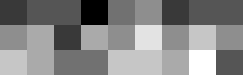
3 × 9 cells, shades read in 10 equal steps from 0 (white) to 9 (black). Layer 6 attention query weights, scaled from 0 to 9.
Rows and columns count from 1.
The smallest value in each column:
2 3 5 3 2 1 3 0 4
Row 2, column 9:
4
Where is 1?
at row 2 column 6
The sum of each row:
56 32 28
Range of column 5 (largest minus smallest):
3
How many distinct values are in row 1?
5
